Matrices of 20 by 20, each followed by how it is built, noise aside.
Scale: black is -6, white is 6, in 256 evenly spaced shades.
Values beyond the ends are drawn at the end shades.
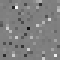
sparse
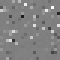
sparse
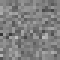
low rank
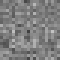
low rank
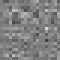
low rank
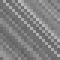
Toeplitz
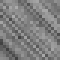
Toeplitz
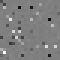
sparse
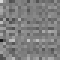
low rank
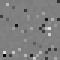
sparse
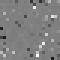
sparse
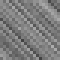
Toeplitz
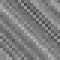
Toeplitz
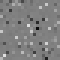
sparse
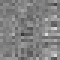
low rank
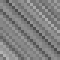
Toeplitz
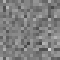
low rank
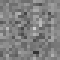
low rank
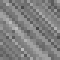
Toeplitz
